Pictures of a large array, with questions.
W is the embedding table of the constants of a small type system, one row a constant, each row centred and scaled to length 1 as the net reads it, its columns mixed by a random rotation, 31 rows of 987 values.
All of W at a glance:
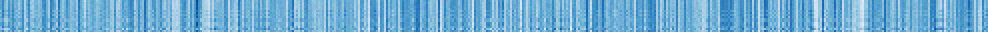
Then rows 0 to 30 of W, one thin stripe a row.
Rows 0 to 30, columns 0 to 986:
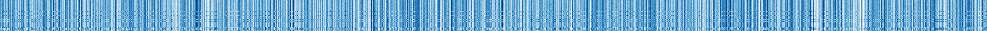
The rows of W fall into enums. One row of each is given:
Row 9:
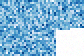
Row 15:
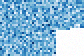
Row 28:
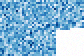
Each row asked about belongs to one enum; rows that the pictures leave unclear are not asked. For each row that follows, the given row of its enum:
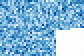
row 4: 9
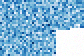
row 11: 15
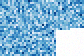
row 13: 9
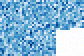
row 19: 28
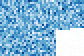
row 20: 9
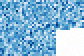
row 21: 28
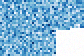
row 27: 15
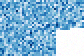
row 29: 28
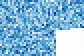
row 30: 9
